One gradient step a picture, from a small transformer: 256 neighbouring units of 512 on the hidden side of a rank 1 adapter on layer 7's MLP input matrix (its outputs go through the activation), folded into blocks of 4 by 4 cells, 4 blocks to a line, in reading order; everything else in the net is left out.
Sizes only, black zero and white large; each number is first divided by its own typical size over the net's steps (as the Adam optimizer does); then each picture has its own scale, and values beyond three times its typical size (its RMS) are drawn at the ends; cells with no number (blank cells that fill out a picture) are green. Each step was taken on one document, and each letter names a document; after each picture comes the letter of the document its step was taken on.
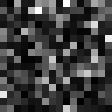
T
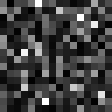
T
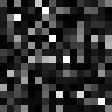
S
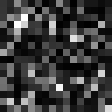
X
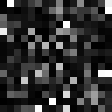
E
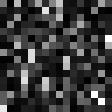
S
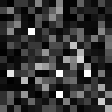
S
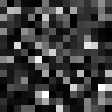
T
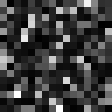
T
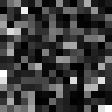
X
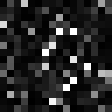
E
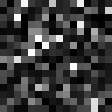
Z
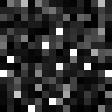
E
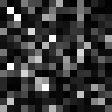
S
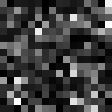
Z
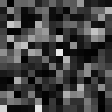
Z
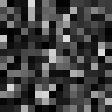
T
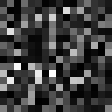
X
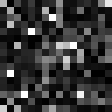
S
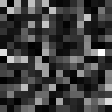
T
